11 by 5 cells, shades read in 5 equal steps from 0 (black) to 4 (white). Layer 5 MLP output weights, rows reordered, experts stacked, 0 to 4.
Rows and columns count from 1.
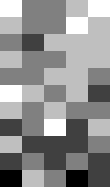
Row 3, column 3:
3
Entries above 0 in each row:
5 5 5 5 5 5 5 5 5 5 3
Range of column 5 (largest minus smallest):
3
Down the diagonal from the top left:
4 2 3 3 2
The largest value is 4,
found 5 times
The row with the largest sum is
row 1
